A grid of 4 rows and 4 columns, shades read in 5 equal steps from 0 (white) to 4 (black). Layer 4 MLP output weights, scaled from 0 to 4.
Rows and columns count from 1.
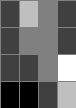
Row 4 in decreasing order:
4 4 3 1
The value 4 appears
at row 4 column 1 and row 4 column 2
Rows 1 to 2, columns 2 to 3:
1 2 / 2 2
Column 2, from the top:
1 2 3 4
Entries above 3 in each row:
0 0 0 2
